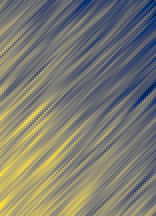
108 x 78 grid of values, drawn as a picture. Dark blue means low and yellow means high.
Ninth with the highest average: bottom left. Grain: diagonal, up to the right. Slope: up to the bottom left. Mirror symmetry: none. Average level on the scale: 50%. Ninth with the lowest average: top right. Histogram: bell-shaped.
